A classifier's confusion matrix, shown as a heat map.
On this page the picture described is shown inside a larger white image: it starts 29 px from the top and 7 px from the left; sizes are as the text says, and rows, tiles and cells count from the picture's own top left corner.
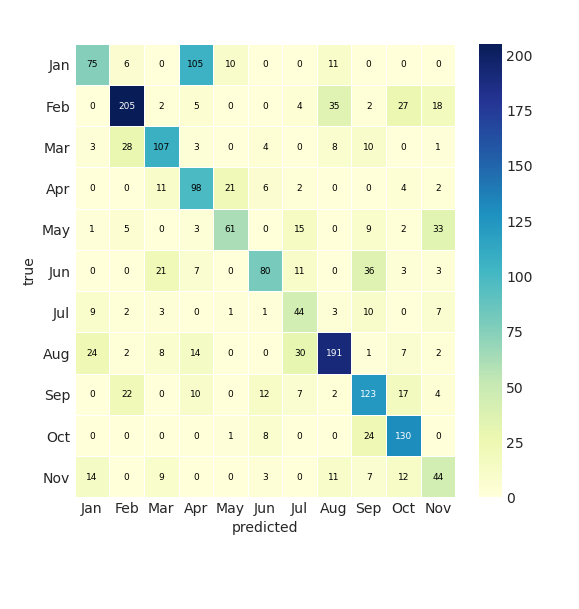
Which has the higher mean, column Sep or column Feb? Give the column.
Feb
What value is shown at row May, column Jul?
15
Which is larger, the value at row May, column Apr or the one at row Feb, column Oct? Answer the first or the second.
the second
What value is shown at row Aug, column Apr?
14
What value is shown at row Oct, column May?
1
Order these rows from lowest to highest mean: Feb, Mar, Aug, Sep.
Mar, Sep, Aug, Feb
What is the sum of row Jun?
161
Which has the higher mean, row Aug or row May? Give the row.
Aug
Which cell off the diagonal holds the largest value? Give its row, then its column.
Jan, Apr
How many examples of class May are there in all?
129
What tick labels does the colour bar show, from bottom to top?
0, 25, 50, 75, 100, 125, 150, 175, 200
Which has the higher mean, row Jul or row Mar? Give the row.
Mar
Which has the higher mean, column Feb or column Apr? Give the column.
Feb
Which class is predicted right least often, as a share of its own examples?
Jan
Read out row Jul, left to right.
9 2 3 0 1 1 44 3 10 0 7
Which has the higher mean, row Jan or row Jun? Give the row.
Jan
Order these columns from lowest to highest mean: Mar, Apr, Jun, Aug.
Jun, Mar, Apr, Aug
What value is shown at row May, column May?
61
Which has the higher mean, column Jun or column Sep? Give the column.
Sep
